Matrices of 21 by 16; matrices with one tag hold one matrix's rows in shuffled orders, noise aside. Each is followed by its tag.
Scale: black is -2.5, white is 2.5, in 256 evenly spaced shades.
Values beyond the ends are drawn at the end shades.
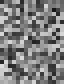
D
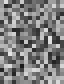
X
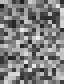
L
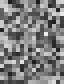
D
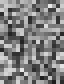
D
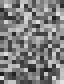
L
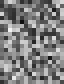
L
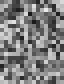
D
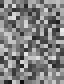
X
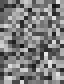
L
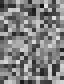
L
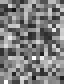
L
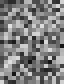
L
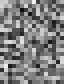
D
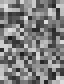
D
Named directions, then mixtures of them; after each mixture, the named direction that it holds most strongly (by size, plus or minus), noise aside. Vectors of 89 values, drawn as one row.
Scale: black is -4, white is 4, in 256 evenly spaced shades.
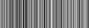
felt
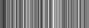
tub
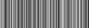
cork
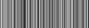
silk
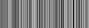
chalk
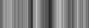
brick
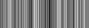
brick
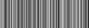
cork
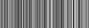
chalk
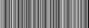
cork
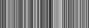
tub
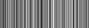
tub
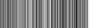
cork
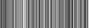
silk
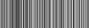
felt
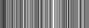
tub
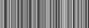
cork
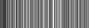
tub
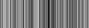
tub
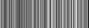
cork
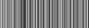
silk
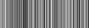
felt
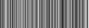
cork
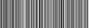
silk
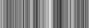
brick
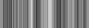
brick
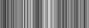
brick
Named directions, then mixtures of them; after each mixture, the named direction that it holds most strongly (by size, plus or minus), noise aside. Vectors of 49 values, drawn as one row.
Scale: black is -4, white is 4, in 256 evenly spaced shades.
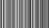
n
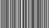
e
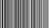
n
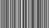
e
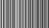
n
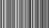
n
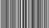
e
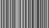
e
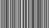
e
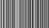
n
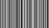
e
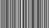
e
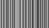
e
